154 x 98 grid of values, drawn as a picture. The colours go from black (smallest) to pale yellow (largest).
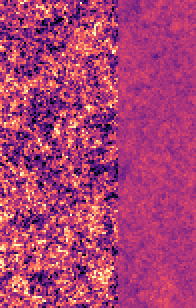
The halves do not mirror each other. There are no regular stripes. No overall slope runs across the table. The right part is calmer, past a seam about 60% of the way across.
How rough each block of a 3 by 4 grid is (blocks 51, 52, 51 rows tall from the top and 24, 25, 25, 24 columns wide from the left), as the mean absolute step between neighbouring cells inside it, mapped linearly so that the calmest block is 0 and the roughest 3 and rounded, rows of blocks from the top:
3 3 1 0 | 3 3 1 0 | 3 3 1 0
